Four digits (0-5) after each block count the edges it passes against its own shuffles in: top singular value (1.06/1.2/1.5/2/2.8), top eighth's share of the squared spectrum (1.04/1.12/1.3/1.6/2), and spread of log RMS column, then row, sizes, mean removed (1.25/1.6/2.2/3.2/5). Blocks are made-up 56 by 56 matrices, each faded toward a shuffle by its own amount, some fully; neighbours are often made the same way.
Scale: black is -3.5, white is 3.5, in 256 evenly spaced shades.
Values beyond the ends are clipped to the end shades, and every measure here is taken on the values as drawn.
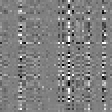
5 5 4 3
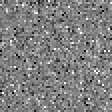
0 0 0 0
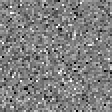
1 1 0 0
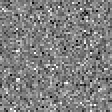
2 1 1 0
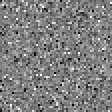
2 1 0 0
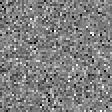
0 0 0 0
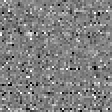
1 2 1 2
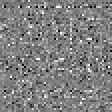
2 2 1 2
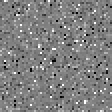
0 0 0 0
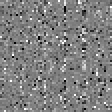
3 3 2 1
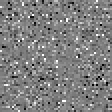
2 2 0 0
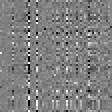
5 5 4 2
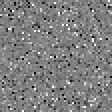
0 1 0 0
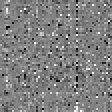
3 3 2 0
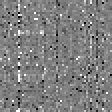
4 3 2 0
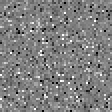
0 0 0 0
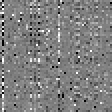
4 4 3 1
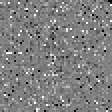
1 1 0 0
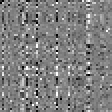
4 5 3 2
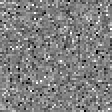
0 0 0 0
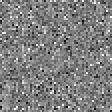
3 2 1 0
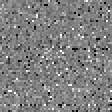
1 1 0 1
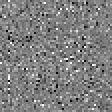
3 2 1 1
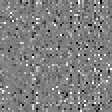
4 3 2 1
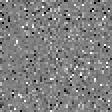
3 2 1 0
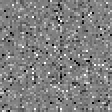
3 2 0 0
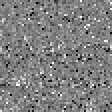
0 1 0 1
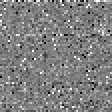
2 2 0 2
